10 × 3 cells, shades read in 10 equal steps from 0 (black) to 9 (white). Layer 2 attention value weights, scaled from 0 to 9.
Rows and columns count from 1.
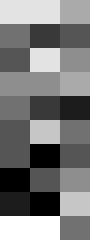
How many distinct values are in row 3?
3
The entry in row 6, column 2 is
7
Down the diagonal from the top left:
8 2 5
